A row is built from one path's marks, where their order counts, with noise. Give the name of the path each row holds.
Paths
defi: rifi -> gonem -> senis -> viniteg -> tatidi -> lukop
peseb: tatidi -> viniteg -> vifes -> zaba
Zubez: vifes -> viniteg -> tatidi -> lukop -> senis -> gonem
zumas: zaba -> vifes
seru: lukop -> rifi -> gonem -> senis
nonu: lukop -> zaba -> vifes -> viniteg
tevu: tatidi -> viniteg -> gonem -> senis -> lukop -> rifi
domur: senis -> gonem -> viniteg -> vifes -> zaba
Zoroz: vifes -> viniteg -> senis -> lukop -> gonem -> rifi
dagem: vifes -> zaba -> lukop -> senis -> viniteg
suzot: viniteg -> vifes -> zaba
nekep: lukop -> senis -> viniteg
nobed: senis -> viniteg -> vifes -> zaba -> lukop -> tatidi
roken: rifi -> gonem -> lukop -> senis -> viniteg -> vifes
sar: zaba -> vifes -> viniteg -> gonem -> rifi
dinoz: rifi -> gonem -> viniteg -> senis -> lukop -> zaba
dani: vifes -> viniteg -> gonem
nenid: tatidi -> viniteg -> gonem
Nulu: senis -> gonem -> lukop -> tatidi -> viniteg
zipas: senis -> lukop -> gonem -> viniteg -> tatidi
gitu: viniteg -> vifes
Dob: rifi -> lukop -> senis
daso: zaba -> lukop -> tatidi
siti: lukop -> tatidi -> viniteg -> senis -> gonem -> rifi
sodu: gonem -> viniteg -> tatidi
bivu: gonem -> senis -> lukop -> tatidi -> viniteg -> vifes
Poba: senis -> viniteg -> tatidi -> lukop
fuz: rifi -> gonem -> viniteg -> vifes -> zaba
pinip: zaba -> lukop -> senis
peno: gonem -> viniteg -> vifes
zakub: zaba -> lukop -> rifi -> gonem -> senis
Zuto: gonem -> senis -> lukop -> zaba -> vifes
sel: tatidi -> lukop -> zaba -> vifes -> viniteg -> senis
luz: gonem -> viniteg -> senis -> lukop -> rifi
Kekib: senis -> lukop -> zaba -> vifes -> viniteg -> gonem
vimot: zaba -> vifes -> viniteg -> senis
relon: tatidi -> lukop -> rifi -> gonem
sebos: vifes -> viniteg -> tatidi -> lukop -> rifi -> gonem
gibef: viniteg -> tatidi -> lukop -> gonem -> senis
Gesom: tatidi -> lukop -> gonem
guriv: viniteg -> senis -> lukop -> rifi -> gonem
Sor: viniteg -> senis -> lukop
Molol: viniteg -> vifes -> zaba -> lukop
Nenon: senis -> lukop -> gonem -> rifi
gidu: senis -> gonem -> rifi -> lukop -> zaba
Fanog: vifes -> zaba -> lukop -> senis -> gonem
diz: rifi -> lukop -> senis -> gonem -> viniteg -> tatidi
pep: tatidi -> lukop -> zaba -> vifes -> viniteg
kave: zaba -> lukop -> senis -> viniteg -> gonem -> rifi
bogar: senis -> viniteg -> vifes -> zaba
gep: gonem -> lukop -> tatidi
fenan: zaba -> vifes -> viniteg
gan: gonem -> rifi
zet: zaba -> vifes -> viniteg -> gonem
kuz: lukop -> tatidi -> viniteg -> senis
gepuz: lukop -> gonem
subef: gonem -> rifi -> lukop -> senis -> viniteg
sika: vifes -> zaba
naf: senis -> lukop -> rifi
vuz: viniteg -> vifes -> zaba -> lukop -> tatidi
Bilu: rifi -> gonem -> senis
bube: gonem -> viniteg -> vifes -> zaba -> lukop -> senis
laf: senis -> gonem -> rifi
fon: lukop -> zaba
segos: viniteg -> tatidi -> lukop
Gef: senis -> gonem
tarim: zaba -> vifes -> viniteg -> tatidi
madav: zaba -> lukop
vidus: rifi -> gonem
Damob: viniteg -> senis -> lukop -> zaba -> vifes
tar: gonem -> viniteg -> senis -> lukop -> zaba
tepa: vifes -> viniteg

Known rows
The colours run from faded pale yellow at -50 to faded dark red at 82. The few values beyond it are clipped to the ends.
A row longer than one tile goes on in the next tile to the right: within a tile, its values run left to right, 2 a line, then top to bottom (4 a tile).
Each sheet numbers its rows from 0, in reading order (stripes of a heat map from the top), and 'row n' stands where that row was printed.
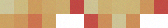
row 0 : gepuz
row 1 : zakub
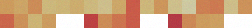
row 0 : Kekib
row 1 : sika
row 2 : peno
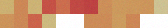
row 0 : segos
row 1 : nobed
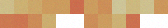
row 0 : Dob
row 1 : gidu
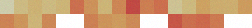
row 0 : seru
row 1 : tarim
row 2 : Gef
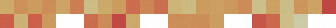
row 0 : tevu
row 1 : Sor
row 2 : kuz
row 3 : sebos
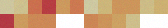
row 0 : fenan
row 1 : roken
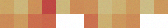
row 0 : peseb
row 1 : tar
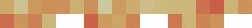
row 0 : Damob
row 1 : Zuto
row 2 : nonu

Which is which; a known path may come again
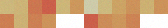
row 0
nonu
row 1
Bilu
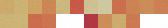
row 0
fon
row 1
vimot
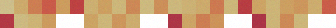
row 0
sar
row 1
dinoz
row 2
gan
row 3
luz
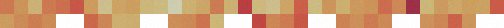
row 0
daso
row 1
bivu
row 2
vidus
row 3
sika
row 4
madav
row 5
Gesom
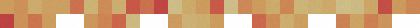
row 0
naf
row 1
segos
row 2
fuz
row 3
Kekib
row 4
suzot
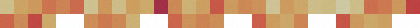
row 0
Sor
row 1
relon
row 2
sodu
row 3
Zuto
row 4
zet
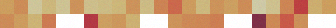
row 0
gidu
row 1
subef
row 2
gep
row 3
tepa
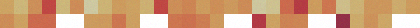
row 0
peseb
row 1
gepuz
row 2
Poba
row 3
fenan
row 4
Zoroz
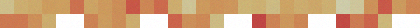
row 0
Dob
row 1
Molol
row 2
Damob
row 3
Fanog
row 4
gitu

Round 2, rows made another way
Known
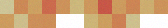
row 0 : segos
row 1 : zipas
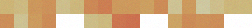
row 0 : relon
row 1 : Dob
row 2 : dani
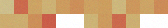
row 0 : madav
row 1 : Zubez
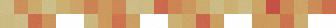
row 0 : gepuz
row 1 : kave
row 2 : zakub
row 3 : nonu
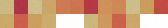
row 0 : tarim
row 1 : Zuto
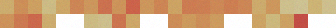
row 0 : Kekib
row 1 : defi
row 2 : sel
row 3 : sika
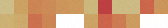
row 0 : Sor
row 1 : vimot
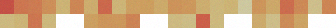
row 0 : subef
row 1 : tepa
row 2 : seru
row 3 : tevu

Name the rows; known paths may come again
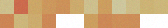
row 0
peseb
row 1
dani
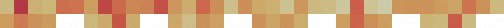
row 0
fenan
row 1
nekep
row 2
tevu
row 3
sebos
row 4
zet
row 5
gibef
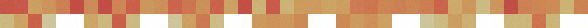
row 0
bivu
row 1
Nulu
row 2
diz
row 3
tepa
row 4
sel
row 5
gep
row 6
subef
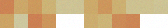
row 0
gidu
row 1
laf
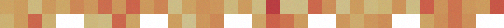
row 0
Zubez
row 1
defi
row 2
Gesom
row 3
vimot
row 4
suzot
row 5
dagem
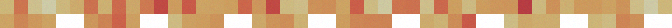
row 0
sar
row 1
Damob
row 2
daso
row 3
peno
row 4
zumas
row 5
madav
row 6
sodu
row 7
Nenon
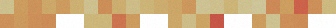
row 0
Molol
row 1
gepuz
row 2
sika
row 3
segos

